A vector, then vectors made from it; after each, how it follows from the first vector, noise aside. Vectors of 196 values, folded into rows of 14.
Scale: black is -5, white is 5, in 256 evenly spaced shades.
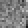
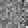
sign-scrambled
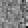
sign-scrambled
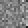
sign-scrambled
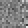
sign-scrambled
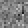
wrapped around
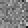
sign-scrambled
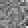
sign-scrambled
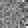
sign-scrambled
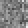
sign-scrambled
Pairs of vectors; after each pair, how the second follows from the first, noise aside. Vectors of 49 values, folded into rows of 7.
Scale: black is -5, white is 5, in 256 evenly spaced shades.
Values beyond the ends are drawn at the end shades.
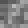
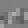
partly zeroed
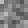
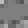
partly zeroed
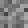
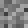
copied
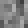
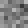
shuffled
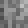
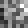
scaled up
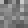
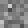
shuffled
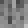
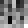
scaled up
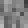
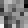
scaled up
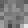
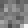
copied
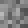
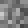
copied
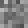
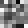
scaled up
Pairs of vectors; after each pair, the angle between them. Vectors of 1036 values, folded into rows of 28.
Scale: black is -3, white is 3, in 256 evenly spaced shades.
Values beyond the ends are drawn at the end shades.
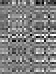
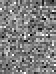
partly aligned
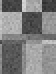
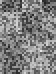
partly aligned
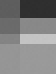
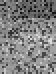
partly aligned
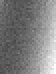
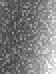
nearly parallel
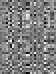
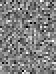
partly opposed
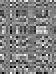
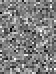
partly aligned
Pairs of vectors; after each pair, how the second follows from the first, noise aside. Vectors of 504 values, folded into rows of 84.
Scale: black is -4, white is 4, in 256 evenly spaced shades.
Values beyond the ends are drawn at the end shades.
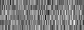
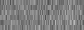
shrunk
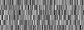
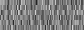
wrapped around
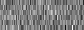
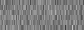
shrunk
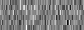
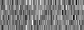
wrapped around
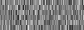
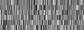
wrapped around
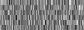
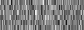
wrapped around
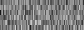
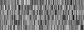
wrapped around
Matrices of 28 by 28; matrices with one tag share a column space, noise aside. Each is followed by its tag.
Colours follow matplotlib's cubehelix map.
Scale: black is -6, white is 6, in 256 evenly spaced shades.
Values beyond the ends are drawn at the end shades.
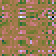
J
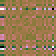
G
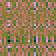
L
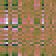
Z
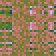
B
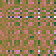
J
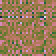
J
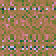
G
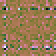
G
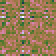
J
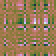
Z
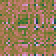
Z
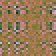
B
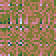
Z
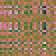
B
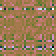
G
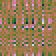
Z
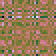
J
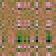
L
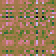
J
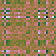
J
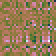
L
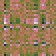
Z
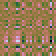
L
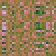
B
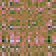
L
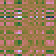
J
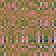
L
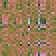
Z
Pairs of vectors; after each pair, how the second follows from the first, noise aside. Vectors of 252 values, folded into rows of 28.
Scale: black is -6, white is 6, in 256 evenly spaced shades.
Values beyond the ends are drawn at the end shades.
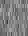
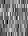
scaled up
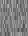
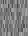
sign-scrambled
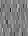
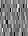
scaled up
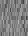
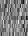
scaled up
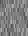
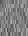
copied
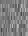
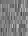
copied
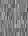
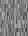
copied
